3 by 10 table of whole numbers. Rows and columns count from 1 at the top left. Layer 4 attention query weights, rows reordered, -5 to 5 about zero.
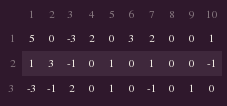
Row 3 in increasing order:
-3 -1 -1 0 0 0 0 1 1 2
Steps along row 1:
down down up down up down down same up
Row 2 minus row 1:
-4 3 2 -2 1 -3 -1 0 0 -2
